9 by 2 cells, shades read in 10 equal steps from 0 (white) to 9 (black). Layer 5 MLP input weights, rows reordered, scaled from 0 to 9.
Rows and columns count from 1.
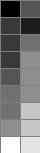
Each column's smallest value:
0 1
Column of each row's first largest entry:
1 2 1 1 1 1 1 1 2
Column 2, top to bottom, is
6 8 5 4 4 4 2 2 1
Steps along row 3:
down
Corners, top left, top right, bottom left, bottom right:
9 6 0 1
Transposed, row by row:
9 7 7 7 6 5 5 4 0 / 6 8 5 4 4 4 2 2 1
